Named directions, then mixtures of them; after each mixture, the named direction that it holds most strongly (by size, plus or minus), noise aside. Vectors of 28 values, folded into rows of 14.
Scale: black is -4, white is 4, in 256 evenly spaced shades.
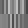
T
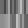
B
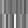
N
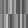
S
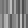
S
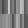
B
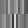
T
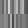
T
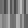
B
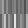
N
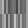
N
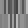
T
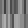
B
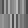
T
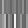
N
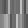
B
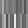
N
